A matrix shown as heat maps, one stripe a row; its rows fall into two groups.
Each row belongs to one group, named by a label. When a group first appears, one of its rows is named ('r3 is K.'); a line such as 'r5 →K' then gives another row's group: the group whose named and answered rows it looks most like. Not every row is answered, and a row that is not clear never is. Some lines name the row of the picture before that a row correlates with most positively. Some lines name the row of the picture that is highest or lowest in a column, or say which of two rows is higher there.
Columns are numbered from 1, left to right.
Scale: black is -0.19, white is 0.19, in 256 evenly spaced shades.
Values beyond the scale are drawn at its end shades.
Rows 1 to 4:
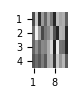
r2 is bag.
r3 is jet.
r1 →jet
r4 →jet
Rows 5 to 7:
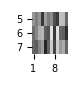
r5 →bag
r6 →jet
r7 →jet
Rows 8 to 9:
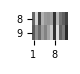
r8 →jet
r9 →jet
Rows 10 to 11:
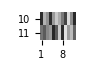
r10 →bag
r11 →jet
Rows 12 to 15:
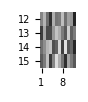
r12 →bag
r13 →bag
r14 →jet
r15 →bag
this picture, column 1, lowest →13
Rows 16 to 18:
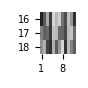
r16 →bag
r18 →bag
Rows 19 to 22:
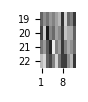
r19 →jet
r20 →jet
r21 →bag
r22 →bag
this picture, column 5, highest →21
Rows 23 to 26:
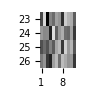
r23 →jet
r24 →bag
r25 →jet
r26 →bag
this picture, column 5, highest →24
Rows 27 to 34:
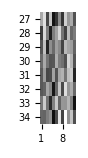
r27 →jet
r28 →bag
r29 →jet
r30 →bag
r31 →bag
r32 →jet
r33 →bag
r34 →jet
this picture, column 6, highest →33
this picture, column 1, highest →27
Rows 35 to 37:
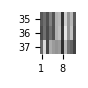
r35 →jet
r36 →jet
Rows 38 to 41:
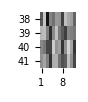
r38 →jet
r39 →bag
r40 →bag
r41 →bag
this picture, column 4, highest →38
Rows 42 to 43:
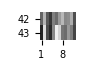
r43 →bag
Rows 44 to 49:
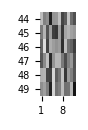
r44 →bag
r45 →jet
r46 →jet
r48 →bag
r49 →bag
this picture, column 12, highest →45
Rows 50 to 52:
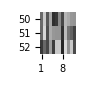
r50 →jet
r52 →jet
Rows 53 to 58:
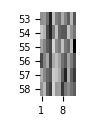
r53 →bag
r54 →bag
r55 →bag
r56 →bag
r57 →bag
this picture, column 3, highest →56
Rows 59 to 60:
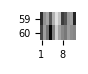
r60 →bag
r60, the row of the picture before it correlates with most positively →56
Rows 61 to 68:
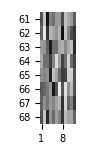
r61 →jet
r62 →jet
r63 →bag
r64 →bag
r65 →bag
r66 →jet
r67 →jet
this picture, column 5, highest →65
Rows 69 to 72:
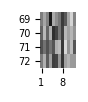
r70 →jet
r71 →jet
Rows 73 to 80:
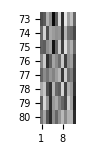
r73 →jet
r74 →jet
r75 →jet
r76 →bag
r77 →jet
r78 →bag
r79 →bag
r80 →bag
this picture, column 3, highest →73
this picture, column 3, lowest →76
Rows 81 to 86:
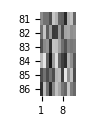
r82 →jet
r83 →bag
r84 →bag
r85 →jet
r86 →bag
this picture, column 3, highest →83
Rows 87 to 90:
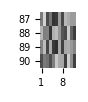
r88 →bag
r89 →jet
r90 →bag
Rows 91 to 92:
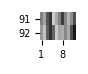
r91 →bag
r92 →bag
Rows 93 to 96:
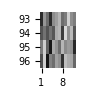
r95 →bag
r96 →jet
